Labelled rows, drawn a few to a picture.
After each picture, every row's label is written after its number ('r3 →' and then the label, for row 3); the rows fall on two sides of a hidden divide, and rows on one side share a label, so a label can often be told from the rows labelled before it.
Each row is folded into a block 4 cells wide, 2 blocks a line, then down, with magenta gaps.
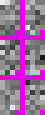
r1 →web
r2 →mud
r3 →web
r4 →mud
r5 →mud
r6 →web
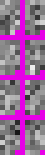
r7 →mud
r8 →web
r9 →web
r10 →web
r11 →web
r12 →web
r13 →web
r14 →web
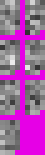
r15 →mud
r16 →mud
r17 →web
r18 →web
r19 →mud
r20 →mud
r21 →web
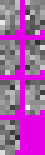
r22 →web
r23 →mud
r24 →mud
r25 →web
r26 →web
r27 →web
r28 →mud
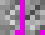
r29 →web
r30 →web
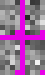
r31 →web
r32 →web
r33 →web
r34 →web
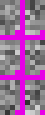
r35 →mud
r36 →web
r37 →mud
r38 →mud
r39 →web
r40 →mud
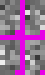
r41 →web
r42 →web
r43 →web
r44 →mud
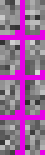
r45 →web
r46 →web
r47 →mud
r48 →mud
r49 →mud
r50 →mud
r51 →mud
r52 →web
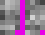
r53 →mud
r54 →web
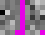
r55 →mud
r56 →mud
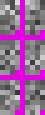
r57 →web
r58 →mud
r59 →web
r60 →web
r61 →web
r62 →mud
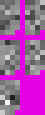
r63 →mud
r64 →web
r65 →web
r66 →mud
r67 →mud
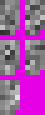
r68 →mud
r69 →web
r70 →mud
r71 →mud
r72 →web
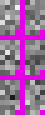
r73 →web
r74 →mud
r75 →mud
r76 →mud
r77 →web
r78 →web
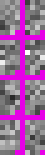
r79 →mud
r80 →mud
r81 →web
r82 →web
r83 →mud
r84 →web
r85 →web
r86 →mud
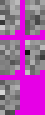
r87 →mud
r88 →mud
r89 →mud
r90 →mud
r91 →web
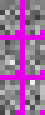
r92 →mud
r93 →mud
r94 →web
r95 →mud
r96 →web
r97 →mud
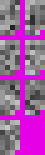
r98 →web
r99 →mud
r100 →mud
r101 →web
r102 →web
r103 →mud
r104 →mud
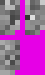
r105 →mud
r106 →web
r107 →mud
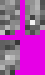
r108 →mud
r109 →mud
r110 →web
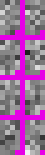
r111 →web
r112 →web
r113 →mud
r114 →mud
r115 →mud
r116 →mud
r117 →mud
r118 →mud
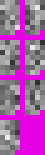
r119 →mud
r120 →mud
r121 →mud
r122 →mud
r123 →mud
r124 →web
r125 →web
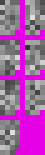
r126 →mud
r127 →web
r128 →web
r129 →web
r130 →web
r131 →mud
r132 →web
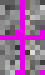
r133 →web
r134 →web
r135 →mud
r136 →mud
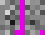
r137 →mud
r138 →web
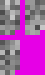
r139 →mud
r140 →web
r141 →web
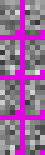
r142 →mud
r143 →mud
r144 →mud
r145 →mud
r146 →web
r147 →mud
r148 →mud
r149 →web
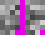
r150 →mud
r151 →mud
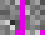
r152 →mud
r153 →web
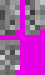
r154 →mud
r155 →web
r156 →mud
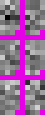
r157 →mud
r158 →web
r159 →mud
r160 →mud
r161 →mud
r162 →mud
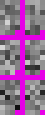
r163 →web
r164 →web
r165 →mud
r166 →web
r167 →mud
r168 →web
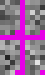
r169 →mud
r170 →mud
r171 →mud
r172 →mud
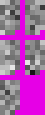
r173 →mud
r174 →mud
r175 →mud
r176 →web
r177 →web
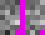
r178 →web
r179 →web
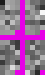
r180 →web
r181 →mud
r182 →mud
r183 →web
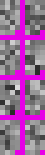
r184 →mud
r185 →mud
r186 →mud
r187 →web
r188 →web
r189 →mud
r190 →mud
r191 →mud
